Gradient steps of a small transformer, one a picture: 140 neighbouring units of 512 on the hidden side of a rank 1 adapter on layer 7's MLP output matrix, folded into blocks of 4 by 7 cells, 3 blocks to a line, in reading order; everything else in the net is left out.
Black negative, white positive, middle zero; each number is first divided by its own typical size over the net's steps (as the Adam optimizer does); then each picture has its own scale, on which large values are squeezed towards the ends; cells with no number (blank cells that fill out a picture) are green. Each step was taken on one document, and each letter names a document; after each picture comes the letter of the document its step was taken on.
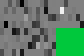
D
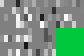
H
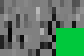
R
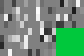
H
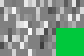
R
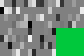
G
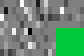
D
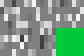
R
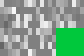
R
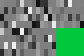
D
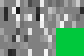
H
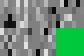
H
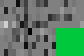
D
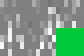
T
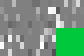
T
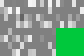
G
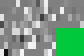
D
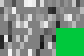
R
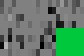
T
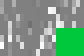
T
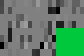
T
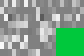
R
